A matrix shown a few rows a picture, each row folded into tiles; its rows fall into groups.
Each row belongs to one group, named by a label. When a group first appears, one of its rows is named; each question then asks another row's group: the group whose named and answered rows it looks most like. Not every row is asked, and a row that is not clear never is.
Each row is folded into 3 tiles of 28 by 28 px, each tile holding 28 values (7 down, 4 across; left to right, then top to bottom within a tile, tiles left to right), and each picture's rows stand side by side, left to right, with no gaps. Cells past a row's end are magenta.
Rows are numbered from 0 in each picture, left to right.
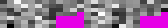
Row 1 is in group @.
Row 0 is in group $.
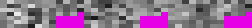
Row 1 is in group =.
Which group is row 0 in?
@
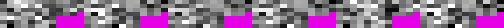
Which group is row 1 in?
@
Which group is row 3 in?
@
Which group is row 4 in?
$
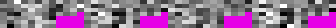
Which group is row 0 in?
$
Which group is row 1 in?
@
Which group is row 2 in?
@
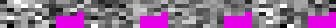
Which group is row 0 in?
$
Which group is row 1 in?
=
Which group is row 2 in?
@
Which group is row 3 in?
@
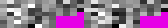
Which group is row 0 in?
@
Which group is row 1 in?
@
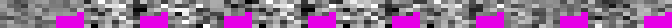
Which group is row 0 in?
=
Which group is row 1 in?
$
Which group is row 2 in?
@
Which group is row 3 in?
$
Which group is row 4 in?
$
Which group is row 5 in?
$
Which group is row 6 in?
@
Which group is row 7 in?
=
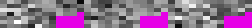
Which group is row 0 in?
@
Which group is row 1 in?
=
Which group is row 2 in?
$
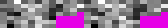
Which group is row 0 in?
$
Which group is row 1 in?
$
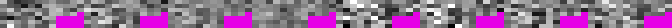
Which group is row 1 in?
@
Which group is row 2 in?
@
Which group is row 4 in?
$
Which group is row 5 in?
@
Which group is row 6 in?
@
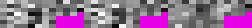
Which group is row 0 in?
@
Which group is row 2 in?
=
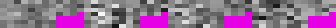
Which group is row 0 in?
=
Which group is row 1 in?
@
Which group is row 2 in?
@
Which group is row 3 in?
=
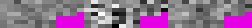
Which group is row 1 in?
@
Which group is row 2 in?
=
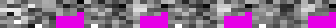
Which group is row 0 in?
@
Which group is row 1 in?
=
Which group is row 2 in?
=
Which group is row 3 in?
=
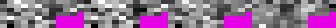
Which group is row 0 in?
$
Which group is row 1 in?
$
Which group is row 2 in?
$
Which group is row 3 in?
=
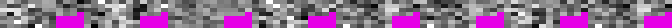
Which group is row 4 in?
=
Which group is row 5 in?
=
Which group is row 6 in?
@
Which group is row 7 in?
=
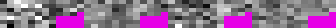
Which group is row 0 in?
$
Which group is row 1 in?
=
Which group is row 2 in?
=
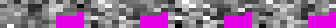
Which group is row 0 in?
=
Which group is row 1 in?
$
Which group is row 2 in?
$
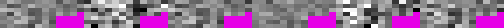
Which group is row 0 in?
@
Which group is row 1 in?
$
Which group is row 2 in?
@
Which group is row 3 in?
=
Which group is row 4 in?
@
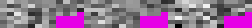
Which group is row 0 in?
@
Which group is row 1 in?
@
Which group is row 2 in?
$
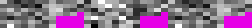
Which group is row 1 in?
$
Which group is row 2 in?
=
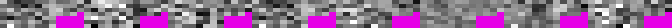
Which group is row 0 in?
=
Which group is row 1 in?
$
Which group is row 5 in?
=
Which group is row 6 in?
=
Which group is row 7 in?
@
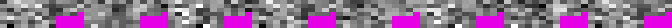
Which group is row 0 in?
$
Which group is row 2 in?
@
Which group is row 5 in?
@
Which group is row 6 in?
=
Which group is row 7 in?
$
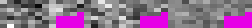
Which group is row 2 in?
=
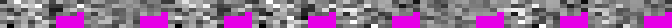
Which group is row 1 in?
@
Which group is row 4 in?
@
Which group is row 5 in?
=
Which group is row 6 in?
@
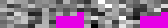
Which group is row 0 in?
@
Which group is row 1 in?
$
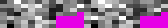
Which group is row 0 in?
$
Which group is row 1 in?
$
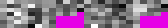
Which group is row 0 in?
@
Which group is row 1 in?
=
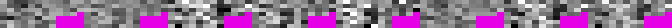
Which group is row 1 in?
@
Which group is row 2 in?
$
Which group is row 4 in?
@
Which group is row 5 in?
=
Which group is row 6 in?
$
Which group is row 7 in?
$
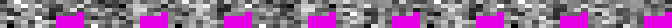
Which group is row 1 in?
=
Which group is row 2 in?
$
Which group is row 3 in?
=
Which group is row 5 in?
$
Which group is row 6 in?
$
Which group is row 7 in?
@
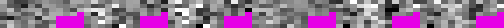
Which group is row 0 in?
=
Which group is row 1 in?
@
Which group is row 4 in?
$
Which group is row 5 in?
$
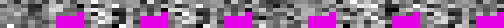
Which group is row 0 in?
=
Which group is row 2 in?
@
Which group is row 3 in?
=
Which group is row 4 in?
$
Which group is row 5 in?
@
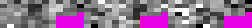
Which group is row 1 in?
$
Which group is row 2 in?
@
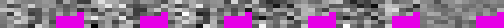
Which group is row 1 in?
$
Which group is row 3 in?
=
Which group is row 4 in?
=
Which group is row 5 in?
=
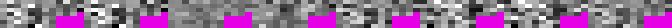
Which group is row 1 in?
@
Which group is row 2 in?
=
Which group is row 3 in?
=
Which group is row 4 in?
@
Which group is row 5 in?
$
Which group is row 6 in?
$
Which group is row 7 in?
@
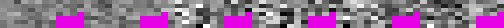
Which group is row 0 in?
=
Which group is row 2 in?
@
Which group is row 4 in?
$
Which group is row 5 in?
=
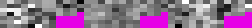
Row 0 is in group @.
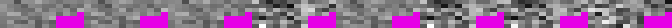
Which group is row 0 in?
=
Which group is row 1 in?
=
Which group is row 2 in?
=
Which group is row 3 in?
=
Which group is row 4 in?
=
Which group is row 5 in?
=
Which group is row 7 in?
@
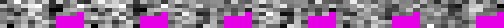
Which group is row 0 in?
$
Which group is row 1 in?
$
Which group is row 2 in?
@
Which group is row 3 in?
@
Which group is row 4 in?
$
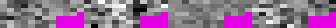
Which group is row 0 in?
=
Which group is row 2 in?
=
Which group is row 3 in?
@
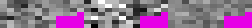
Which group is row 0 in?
=
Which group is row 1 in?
$
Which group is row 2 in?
=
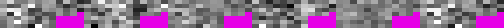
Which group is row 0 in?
@
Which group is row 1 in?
$
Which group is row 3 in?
=
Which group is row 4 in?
=
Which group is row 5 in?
@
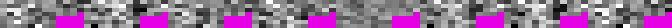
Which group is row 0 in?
@
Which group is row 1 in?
$
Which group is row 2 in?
@
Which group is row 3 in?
$
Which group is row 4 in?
=
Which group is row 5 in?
$
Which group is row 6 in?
$
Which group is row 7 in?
@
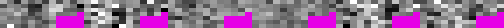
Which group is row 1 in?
@
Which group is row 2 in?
=
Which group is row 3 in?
=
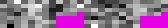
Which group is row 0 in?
$
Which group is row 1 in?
=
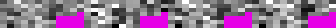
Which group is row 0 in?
$
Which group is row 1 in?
@
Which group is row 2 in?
$
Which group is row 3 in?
$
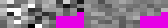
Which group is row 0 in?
@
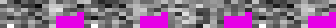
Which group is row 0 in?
=
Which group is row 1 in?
=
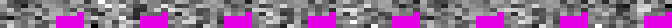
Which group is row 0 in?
=
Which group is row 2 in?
@
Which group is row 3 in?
@
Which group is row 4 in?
@
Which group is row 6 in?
@
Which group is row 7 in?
=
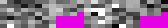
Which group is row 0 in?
=
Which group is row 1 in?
@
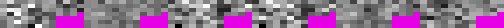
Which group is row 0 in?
@
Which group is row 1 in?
=
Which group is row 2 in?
$
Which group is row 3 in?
$
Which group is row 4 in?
=
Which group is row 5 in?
=
